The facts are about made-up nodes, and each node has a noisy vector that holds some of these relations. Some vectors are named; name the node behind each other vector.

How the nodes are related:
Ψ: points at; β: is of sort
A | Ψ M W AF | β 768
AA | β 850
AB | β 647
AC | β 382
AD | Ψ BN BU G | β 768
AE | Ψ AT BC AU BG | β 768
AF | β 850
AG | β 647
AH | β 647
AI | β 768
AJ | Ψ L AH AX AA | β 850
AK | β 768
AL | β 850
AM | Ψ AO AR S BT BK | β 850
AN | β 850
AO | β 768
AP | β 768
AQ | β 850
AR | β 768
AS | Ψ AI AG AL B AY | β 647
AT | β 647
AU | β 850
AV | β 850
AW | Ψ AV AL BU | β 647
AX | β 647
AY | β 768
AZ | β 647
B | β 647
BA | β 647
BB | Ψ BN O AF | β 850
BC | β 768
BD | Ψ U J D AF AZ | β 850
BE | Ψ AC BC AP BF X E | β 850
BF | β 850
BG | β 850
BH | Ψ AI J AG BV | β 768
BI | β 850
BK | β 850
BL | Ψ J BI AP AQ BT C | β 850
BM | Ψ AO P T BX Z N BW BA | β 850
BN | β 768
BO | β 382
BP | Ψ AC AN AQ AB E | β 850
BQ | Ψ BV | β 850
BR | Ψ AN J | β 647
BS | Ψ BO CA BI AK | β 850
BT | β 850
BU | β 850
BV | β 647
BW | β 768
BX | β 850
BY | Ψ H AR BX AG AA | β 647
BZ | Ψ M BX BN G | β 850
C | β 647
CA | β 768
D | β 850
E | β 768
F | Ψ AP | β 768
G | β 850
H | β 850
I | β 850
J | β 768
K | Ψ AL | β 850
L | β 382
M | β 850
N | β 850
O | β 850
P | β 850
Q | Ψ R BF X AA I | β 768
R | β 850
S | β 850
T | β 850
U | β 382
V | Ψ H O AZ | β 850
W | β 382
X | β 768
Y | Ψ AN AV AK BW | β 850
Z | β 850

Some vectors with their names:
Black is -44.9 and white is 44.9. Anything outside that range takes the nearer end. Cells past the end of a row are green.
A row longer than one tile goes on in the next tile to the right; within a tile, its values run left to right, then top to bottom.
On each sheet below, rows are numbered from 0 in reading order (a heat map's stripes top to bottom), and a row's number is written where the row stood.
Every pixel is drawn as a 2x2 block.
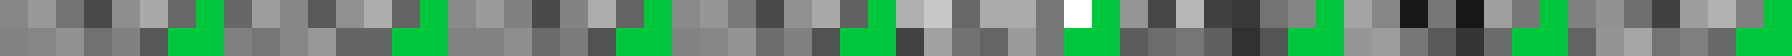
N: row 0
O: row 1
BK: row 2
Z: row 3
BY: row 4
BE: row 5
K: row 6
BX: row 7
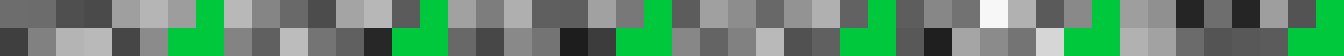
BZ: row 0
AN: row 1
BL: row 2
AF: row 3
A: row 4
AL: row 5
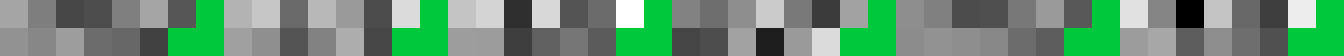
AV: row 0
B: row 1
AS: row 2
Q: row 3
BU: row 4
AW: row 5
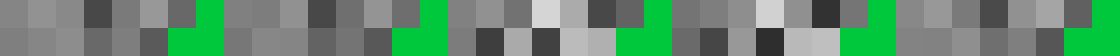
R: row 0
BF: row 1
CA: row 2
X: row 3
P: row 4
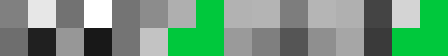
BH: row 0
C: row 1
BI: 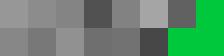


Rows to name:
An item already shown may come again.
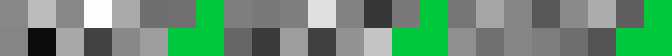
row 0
J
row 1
AE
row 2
D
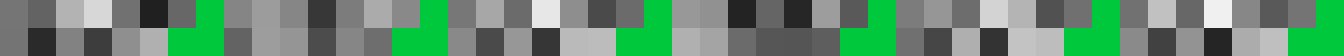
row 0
AP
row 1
AA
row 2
AY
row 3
AL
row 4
AO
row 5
AI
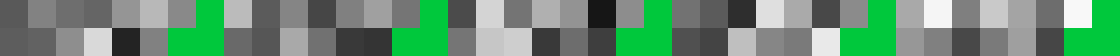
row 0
BB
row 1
BP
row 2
L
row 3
AD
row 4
BV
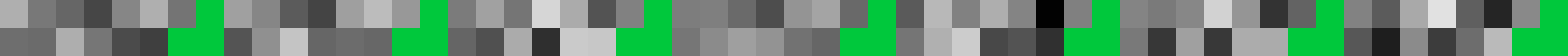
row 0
BS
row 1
BM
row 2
AR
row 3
G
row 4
AC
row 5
E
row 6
F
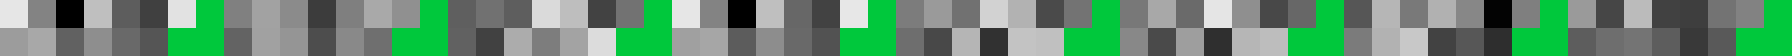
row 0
AW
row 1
AA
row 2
BN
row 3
AW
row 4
AO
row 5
AY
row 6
AC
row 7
BE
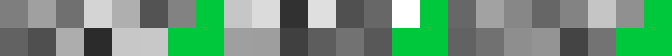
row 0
AR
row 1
AS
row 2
V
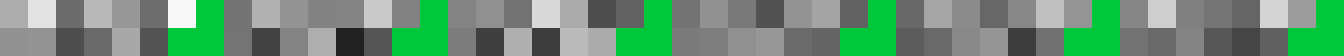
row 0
AG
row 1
BD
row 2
CA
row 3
M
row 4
V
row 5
BQ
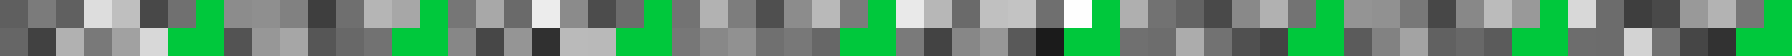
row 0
BN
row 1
AJ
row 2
AY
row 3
H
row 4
BR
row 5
BS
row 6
AM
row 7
Y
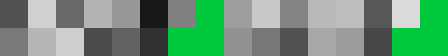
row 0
BO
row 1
AZ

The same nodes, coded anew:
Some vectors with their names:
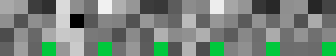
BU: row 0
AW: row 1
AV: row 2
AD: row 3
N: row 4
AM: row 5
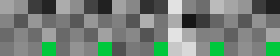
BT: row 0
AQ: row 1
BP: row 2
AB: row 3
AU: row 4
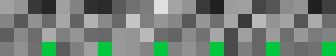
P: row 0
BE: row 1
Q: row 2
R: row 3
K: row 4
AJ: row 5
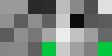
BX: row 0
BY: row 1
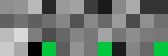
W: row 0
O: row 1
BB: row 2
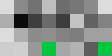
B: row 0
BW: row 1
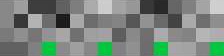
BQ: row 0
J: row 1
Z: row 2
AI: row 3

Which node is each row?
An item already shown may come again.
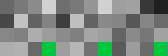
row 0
AO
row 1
CA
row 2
M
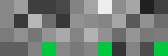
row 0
BQ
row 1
BH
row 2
BZ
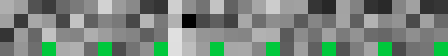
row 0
AL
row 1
AO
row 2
BL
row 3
AG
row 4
AI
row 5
G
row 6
BE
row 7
V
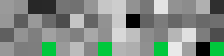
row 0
AA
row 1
E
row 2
AS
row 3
L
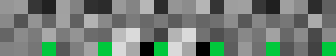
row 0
H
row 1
BE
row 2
AC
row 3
BO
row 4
M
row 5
Y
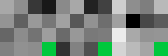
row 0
BF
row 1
BZ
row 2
BV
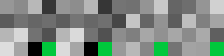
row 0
BO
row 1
BO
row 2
E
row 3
F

